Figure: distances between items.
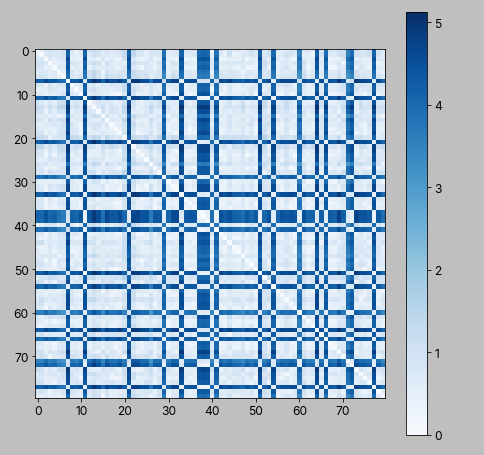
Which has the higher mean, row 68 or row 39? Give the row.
39
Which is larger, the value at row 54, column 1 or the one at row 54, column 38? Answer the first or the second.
the first
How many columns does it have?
80
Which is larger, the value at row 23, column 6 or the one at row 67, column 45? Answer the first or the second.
the first
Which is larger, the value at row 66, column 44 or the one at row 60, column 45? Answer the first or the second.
the first
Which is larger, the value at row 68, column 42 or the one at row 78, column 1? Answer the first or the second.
the second
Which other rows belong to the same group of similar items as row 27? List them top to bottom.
0, 1, 2, 3, 4, 5, 6, 8, 9, 10, 12, 13, 14, 15, 16, 17, 18, 19, 20, 22, 23, 24, 25, 26, 28, 30, 31, 32, 34, 35, 36, 40, 42, 43, 44, 45, 46, 47, 48, 49, 50, 52, 53, 55, 56, 57, 58, 59, 61, 62, 63, 65, 67, 68, 69, 70, 73, 74, 75, 76, 78, 79
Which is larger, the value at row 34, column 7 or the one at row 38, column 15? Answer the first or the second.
the first
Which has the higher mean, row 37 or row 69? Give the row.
37
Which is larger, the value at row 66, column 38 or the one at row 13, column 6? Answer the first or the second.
the second
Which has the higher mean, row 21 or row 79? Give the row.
21
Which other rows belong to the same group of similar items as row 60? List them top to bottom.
7, 11, 21, 29, 33, 37, 38, 39, 41, 51, 54, 64, 66, 71, 72, 77
